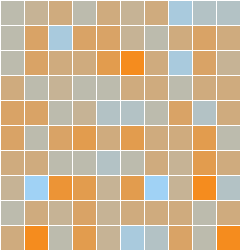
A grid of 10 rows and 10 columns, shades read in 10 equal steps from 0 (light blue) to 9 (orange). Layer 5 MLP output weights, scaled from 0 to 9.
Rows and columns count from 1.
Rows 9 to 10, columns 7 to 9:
5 5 3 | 2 6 3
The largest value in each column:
6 9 8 7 7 9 5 6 9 9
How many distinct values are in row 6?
4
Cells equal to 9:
4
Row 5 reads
6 6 3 4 2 2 3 6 2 5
